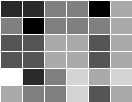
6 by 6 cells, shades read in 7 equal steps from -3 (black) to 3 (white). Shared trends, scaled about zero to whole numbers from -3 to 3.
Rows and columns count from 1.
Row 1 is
-2 -2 0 0 -3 1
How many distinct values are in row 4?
2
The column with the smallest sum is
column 2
